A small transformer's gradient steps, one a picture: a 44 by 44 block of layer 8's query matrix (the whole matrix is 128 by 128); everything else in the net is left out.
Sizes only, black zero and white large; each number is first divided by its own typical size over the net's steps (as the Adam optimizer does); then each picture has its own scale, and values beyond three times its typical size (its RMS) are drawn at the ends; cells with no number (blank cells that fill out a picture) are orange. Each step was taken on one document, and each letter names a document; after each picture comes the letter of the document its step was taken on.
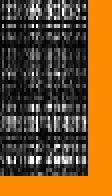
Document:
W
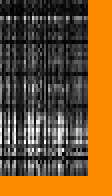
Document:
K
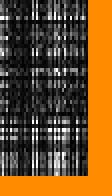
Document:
W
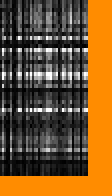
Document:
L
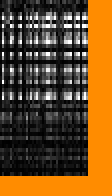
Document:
L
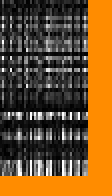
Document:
L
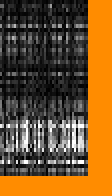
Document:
K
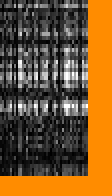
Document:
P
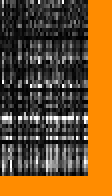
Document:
L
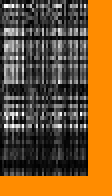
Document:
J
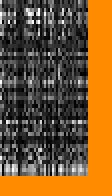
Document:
K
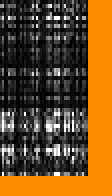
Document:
W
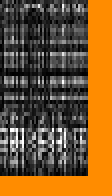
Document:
J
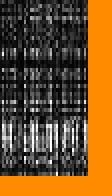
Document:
L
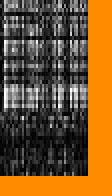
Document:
J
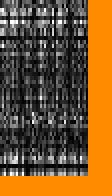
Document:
J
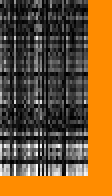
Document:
K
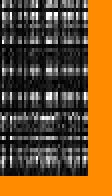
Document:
L
